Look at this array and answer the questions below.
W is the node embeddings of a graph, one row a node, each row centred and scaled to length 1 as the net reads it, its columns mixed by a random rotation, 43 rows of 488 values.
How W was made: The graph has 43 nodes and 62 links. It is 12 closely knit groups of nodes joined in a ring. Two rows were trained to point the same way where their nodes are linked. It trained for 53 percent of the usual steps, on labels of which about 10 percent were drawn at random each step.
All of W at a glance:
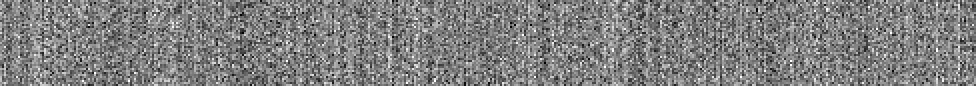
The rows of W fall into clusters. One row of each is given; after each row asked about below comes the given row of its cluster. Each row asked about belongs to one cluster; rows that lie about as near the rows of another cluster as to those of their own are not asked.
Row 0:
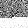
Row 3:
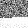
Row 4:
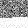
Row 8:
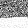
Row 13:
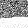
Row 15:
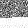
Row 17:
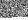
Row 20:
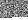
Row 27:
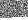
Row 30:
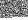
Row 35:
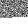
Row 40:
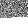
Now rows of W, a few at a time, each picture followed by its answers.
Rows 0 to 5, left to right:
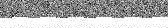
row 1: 40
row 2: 20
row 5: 4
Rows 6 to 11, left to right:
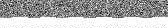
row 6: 27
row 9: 0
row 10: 15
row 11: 13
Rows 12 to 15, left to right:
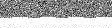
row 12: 3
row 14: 35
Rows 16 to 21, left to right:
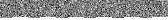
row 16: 27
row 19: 0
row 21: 30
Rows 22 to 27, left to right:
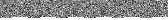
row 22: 4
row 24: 20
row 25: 20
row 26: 35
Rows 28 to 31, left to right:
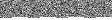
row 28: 3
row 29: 4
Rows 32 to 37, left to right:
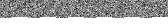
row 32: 17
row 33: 17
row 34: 3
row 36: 13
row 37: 8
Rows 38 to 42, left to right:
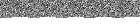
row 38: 30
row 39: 40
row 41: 8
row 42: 13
